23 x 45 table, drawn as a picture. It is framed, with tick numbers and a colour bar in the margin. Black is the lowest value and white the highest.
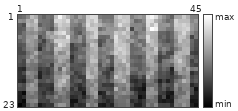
Grain: streaks running down. Slope: up to the top. Stripes: upright, repeating 6 times.
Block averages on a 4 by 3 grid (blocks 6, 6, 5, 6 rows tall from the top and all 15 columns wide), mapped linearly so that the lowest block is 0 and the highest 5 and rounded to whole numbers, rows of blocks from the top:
455
343
122
000
